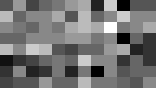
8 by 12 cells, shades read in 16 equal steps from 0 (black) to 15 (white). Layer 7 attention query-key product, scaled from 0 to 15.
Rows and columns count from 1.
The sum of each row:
74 101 107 78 87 67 57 79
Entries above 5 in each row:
6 11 12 10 8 7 6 8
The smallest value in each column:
1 3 2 3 5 2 6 0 7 0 2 3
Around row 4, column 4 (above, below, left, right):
8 11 8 8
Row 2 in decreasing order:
12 11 11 10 8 8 8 8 8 6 6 5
